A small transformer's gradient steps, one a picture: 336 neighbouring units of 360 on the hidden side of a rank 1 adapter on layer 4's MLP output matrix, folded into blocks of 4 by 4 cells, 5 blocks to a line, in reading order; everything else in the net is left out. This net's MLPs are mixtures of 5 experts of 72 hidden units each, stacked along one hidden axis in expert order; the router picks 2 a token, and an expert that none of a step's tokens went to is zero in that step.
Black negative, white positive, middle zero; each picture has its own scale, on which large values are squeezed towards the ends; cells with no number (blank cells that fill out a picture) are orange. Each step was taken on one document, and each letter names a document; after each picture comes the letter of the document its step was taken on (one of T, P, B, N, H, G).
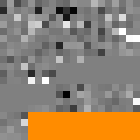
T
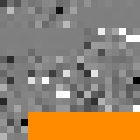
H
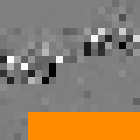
H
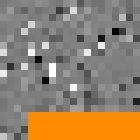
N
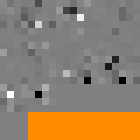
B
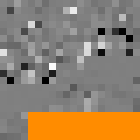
H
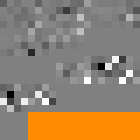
B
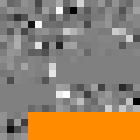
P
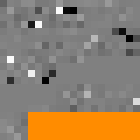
P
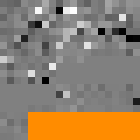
T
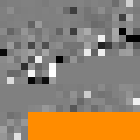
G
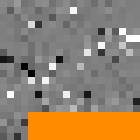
H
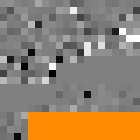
P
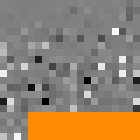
N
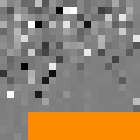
T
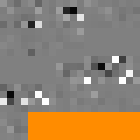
B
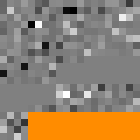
P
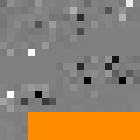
B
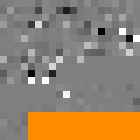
T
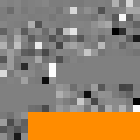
P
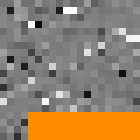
H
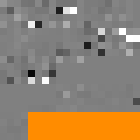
T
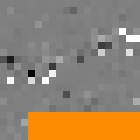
H
